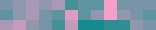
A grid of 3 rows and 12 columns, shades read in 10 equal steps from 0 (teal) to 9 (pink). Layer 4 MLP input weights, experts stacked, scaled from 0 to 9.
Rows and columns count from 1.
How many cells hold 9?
2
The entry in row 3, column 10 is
1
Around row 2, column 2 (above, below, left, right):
5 7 3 6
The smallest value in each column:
3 5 5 4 2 2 0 0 1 1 4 3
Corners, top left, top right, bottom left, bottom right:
4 4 6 4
